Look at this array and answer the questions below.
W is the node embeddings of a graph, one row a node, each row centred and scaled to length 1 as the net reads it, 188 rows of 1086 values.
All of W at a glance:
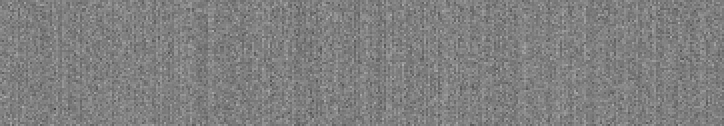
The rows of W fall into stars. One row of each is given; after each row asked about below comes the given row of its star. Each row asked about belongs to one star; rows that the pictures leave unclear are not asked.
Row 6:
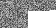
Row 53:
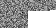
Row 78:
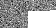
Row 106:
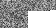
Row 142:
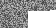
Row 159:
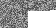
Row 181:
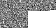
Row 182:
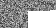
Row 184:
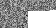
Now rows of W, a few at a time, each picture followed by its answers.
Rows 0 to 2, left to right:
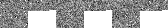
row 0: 6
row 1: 142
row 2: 106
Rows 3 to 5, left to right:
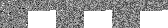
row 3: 6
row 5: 106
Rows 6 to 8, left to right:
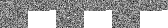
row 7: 181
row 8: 181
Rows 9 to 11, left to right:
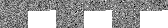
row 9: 184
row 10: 184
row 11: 53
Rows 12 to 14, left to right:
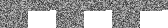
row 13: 142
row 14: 182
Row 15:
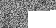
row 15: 142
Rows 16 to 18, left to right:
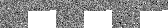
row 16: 142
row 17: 159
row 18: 182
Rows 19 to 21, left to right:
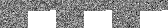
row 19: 159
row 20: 6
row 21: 184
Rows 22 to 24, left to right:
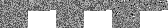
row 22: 78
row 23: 159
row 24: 53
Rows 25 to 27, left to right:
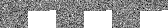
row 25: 181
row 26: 53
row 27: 53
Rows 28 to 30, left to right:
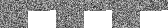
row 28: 181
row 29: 78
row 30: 184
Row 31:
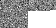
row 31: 78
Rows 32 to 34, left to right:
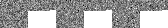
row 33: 142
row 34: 184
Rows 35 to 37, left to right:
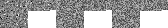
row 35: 182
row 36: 106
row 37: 6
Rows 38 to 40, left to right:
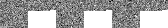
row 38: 159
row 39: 142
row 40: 106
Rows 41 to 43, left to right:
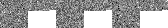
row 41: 6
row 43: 142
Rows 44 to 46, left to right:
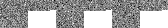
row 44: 106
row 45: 142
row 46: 181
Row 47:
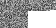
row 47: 78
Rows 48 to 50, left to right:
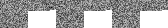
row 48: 142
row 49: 181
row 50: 184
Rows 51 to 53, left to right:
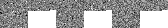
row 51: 182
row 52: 106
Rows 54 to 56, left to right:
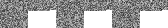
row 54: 142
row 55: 159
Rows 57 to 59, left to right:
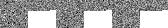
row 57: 182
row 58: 159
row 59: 78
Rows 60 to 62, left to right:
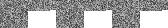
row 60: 53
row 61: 6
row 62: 182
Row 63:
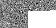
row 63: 106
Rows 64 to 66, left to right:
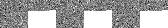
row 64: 184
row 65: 78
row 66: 184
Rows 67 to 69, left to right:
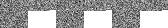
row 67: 181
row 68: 78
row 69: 53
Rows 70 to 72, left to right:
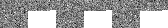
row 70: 184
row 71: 78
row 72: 106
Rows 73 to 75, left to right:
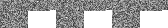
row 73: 106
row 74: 184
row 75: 106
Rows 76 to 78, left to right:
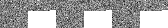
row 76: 78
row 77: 6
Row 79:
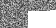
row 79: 78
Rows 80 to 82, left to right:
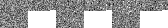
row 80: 106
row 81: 78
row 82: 78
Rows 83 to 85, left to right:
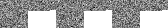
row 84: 142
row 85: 106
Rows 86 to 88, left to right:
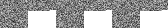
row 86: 6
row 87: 106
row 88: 181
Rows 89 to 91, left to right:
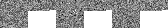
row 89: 6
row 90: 182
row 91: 184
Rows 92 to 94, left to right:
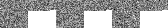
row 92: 181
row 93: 159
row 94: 159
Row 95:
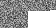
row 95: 53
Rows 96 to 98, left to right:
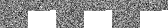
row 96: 159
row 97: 181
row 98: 181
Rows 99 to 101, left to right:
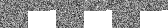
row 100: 159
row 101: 181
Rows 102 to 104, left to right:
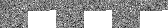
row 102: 184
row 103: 106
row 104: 78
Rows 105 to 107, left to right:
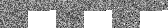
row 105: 181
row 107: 159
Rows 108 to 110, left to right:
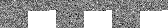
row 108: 6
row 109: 53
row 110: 184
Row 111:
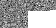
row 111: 106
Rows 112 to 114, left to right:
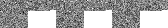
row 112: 159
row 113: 181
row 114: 78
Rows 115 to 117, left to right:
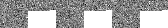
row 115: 181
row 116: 78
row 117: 106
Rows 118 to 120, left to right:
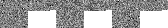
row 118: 6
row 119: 159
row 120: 181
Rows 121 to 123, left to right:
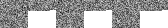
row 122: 184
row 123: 142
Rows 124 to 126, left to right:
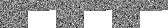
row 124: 181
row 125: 182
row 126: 106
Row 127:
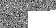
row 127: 142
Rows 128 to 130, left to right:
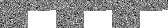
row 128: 78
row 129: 142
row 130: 159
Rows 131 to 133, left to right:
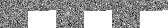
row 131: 184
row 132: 182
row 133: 159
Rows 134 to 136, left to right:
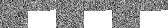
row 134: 142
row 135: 184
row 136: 6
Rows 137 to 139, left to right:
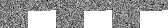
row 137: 159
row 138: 53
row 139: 182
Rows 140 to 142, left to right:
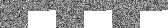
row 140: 6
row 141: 106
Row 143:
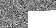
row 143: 159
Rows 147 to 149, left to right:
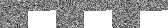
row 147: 106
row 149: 181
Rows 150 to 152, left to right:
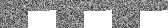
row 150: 6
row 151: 142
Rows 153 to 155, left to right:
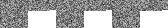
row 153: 6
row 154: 6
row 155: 53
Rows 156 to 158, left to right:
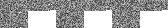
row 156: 182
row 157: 181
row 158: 184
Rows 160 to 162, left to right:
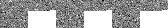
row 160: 53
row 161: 159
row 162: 181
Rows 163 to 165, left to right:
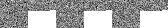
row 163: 181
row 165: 159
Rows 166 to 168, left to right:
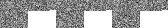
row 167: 106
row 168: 181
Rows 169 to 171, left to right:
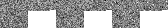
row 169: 181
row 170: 53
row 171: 142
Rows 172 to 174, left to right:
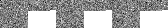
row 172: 78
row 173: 184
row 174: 184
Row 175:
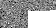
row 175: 53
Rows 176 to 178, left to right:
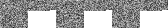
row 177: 53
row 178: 159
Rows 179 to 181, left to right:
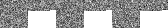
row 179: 6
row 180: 53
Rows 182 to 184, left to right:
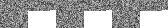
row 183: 106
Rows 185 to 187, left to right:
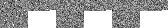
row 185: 182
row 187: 142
